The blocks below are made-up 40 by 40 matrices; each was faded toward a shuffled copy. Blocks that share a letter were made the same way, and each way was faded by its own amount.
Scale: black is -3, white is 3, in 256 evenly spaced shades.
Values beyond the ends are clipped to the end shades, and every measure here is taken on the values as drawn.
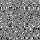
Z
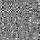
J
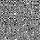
Z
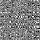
Z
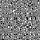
Z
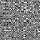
Z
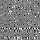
J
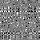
J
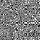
Z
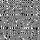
J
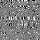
J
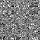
Z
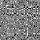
Z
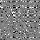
J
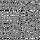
Z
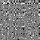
J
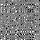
J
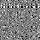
Z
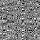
Z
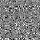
Z
